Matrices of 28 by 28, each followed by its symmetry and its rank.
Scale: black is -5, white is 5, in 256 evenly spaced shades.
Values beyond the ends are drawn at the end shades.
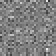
neither, rank five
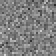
antisymmetric, full rank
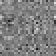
neither, rank five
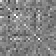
symmetric, rank five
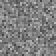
antisymmetric, full rank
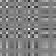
symmetric, rank one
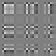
symmetric, rank one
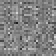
neither, rank five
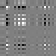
symmetric, rank one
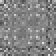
symmetric, rank three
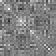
symmetric, rank five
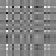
symmetric, rank one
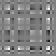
symmetric, rank one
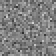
antisymmetric, full rank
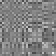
symmetric, rank three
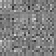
neither, rank five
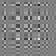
symmetric, rank one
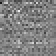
neither, rank five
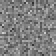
antisymmetric, full rank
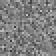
antisymmetric, full rank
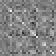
symmetric, rank five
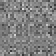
neither, rank five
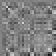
symmetric, rank three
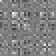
symmetric, rank three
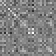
symmetric, rank five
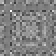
symmetric, rank three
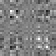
symmetric, rank three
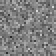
antisymmetric, full rank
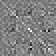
symmetric, rank five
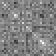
symmetric, rank five
